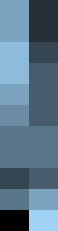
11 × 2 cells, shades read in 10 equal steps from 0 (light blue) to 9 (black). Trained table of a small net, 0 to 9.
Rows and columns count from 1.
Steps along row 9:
down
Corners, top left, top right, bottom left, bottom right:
2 7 9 0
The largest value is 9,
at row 11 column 1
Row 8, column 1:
4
